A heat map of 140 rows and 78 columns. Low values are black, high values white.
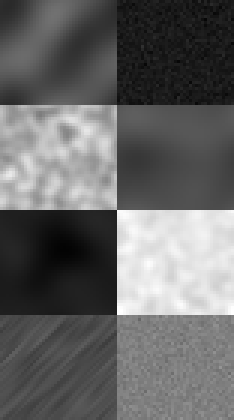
The table splits into 4 rows of 2 panels. Panel 1,1: low, smooth. Panel 1,2: very low, fine-grained, faint in contrast. Panel 2,1: high, blotchy. Panel 2,2: low, smooth, faint in contrast. Panel 3,1: very low, smooth, faint in contrast. Panel 3,2: very high, blotchy, faint in contrast. Panel 4,1: low, slanting up to the right, faint in contrast. Panel 4,2: middling, fine-grained, faint in contrast.
